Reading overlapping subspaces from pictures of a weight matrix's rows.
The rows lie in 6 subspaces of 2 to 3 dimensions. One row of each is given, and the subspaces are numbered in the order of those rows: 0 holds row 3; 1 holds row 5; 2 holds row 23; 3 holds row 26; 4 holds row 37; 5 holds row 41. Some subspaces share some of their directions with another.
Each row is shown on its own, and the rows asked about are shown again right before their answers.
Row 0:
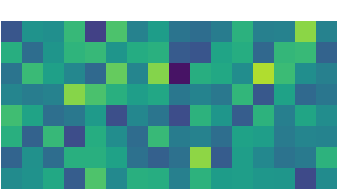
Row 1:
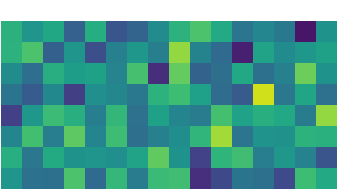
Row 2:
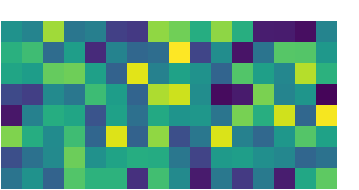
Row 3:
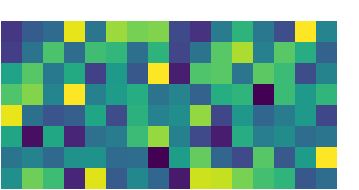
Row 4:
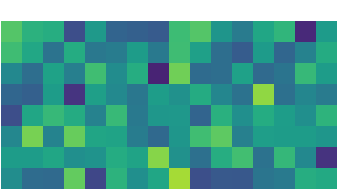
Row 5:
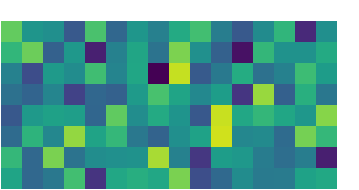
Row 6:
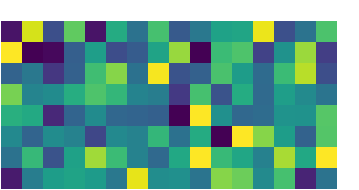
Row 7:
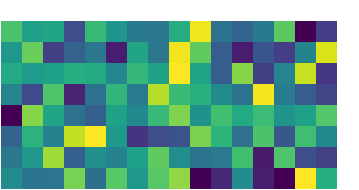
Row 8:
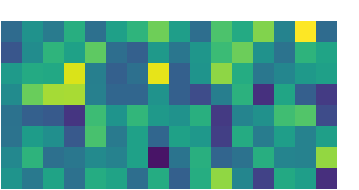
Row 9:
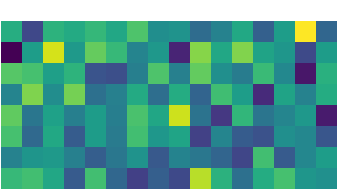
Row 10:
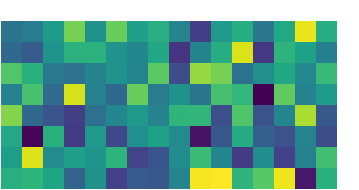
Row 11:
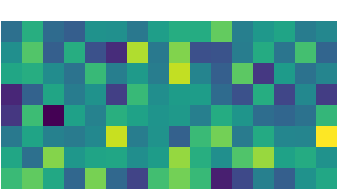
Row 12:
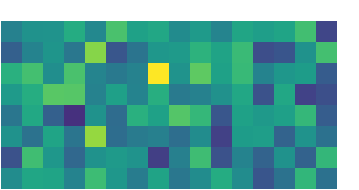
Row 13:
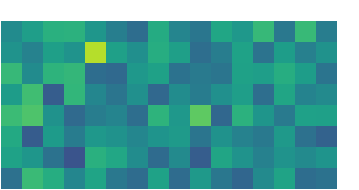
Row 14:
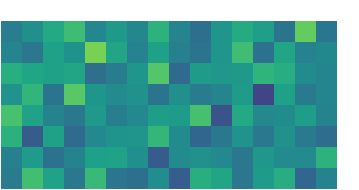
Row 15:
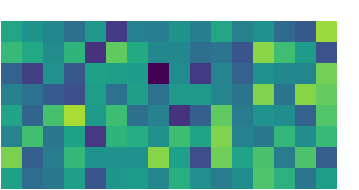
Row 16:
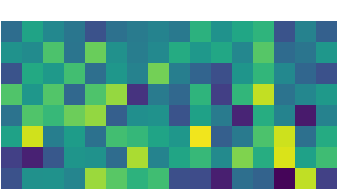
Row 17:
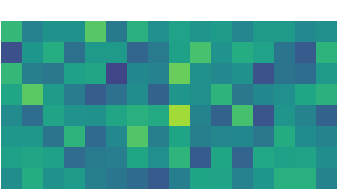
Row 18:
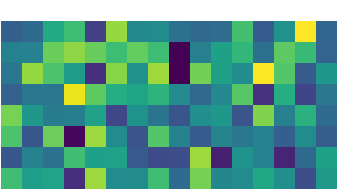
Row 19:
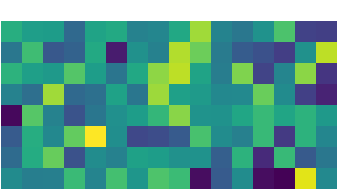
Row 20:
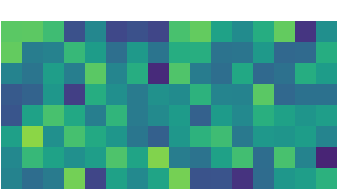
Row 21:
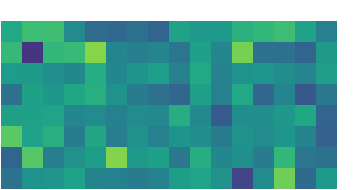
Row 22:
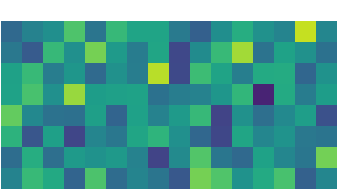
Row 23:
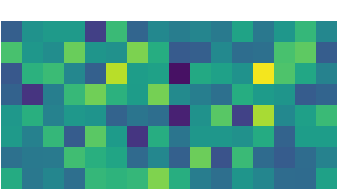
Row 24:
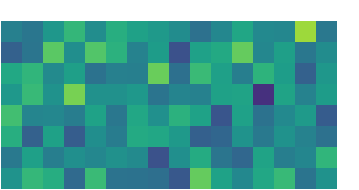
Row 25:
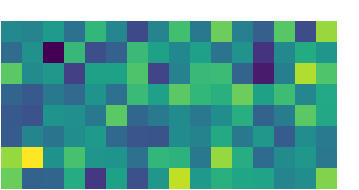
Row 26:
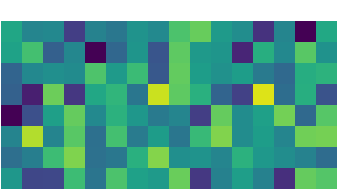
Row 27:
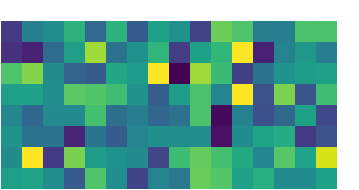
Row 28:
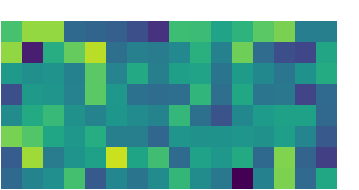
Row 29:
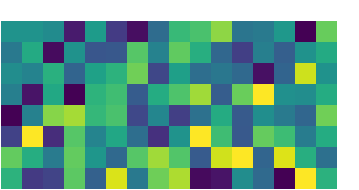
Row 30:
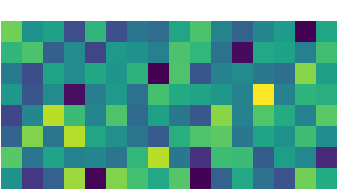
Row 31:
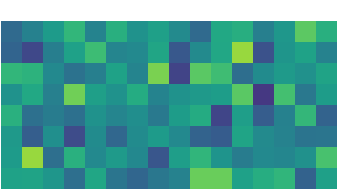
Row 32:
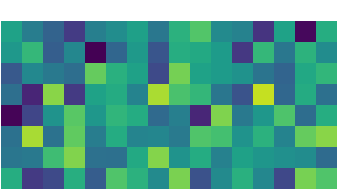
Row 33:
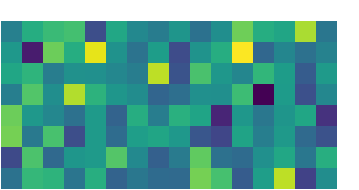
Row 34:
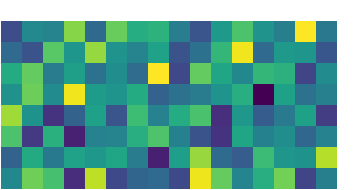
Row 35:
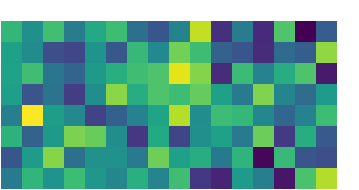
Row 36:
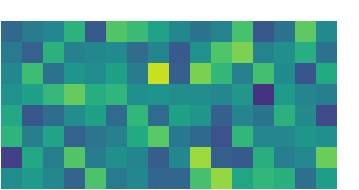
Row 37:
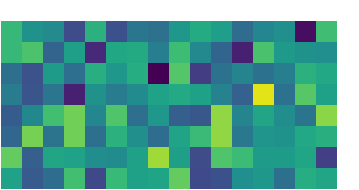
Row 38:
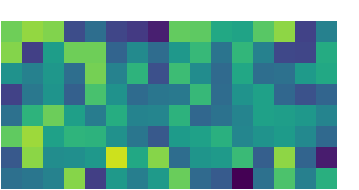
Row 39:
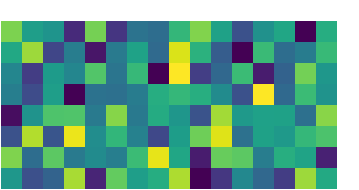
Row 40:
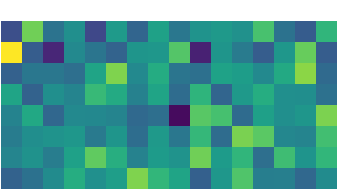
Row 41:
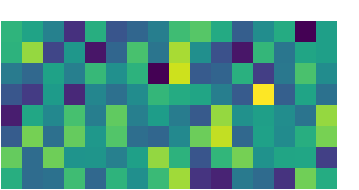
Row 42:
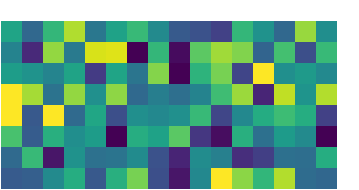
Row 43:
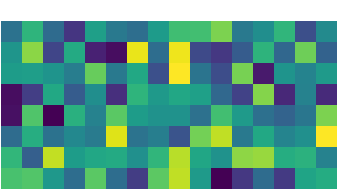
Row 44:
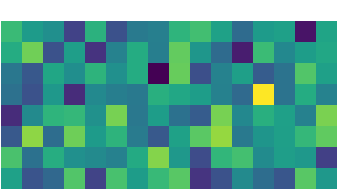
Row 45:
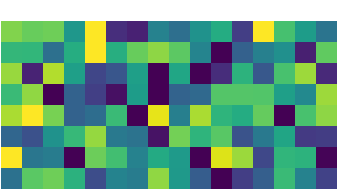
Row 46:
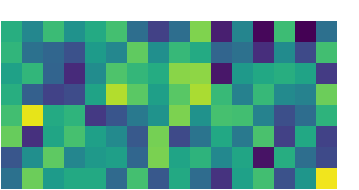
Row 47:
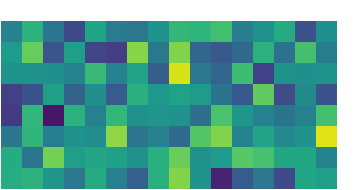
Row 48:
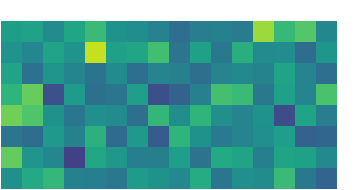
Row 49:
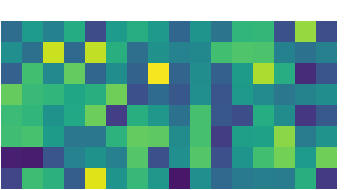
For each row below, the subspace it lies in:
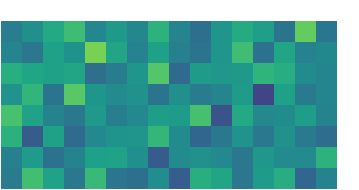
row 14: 3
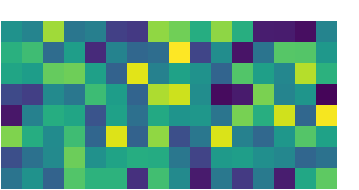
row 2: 3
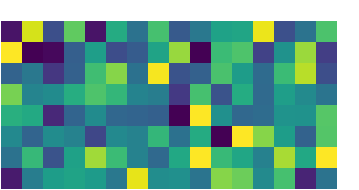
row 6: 2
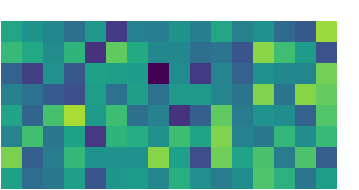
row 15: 4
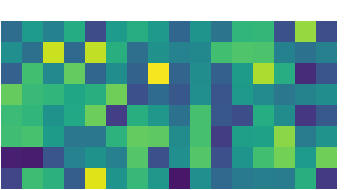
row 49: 1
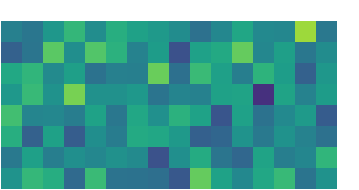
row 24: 2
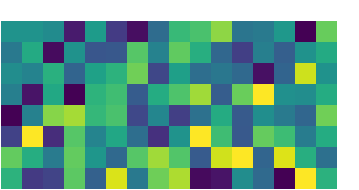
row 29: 1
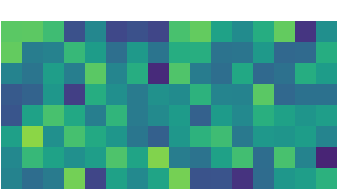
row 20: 0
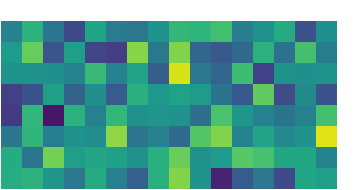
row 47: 5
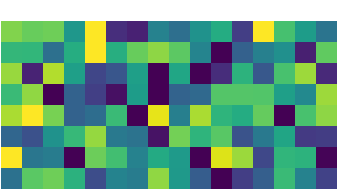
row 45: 3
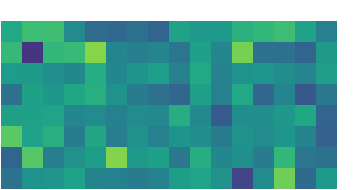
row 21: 0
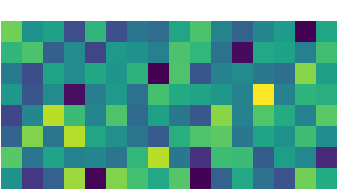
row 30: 5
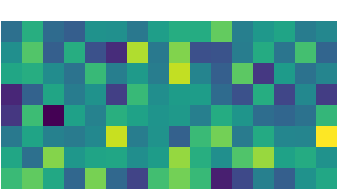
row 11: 5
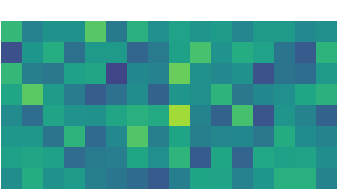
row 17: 2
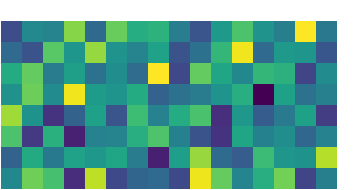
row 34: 5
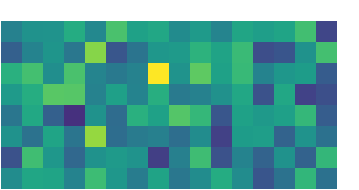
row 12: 4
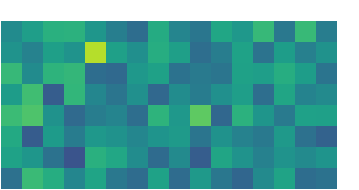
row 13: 3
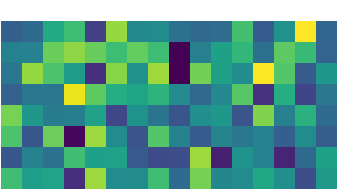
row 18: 2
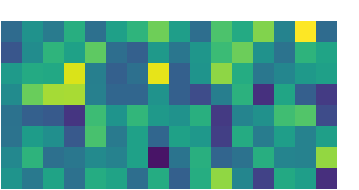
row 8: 4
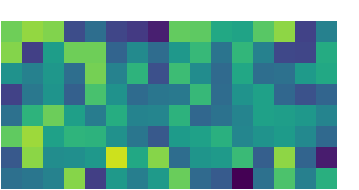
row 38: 0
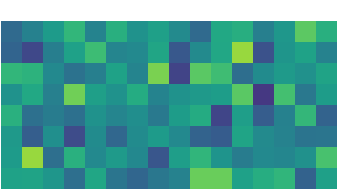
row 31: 1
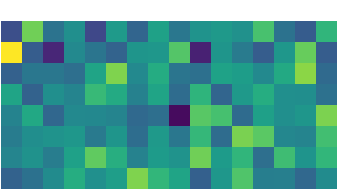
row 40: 2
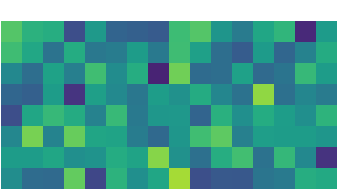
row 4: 0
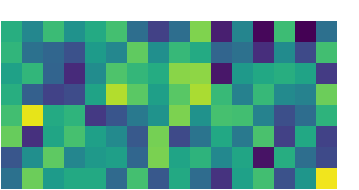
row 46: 4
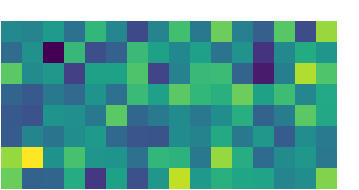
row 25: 1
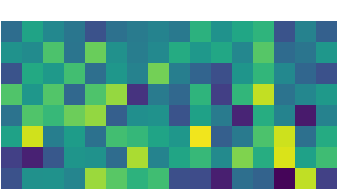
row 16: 1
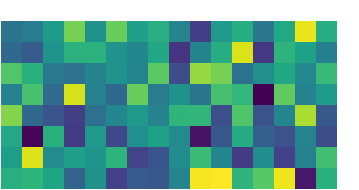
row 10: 1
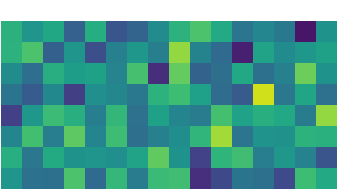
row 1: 3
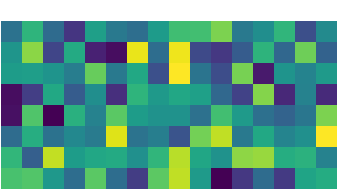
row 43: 5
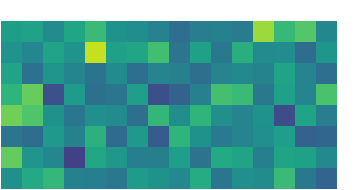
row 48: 3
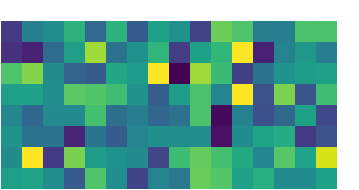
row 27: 1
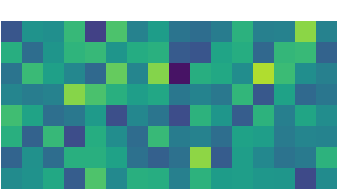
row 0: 2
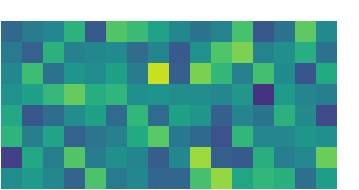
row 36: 3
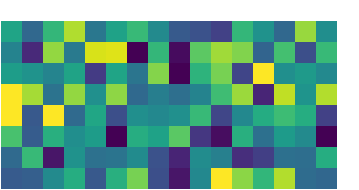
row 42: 5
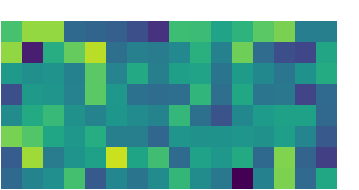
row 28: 0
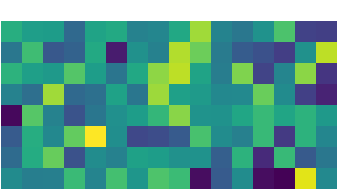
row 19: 4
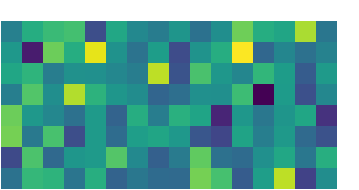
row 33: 0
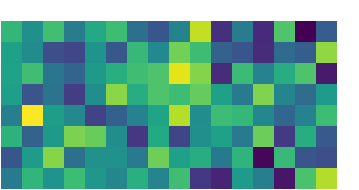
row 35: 4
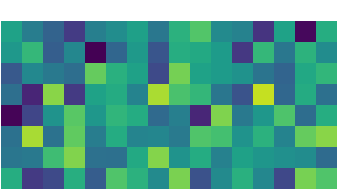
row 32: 3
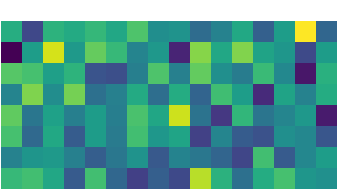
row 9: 2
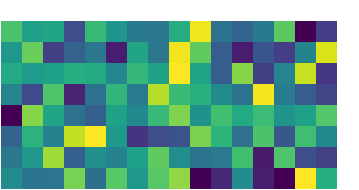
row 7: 4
